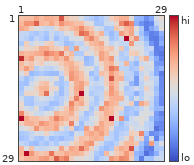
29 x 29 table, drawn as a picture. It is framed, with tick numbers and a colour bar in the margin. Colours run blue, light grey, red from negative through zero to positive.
Concentric rings centre on the middle left. No single row or column stands out from its neighbours. On average the colour sits 50% of the way up the scale. A vertical seam about 80% of the way across splits the table, and the left part is higher.
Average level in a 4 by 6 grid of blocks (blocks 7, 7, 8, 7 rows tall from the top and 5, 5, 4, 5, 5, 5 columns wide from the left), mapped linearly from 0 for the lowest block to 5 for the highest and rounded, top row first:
445450 | 445431 | 445431 | 445441
